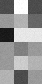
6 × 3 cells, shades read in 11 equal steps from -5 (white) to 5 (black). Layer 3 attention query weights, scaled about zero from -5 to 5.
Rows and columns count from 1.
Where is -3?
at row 5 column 2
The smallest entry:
-5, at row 1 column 2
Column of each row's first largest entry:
1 3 1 2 1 2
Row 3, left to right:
4 -4 -4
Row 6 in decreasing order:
2 -1 -2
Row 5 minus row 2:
0 -1 -3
